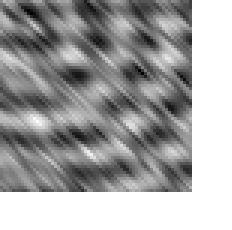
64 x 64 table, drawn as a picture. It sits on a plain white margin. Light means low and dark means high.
Histogram: bell-shaped. Slope: none. Rings: centred on the top left. Stripes: horizontal, repeating 6 times. Average level on the scale: 50%.
